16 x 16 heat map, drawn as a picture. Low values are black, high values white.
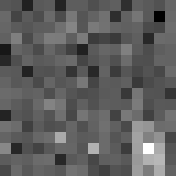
Roughest part: bottom right. Mirror symmetry: none. Odd patch: higher, in the bottom right. Ninth with the highest average: bottom right. Histogram: skewed, a long tail of high values.
